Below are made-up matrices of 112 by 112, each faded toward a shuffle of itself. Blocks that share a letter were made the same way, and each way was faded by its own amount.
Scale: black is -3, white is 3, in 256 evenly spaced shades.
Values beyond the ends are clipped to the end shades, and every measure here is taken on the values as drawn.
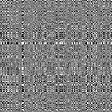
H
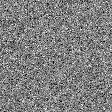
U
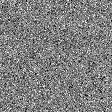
U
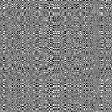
H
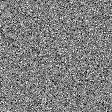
U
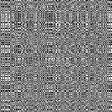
H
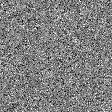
U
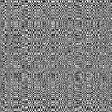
H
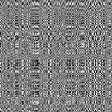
H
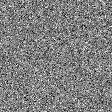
U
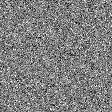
U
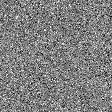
U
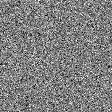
U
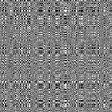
H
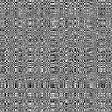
H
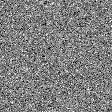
U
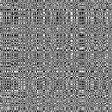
H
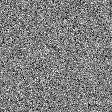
U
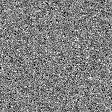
U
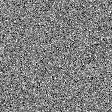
U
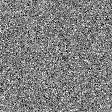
U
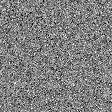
U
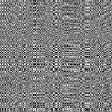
H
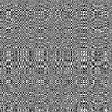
H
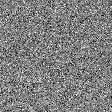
U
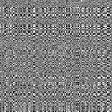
H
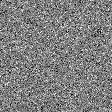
U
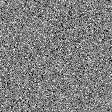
U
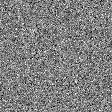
U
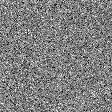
U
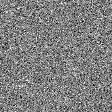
U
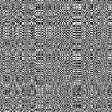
H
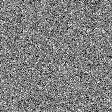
U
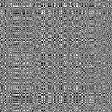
H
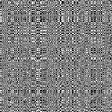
H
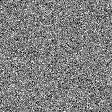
U
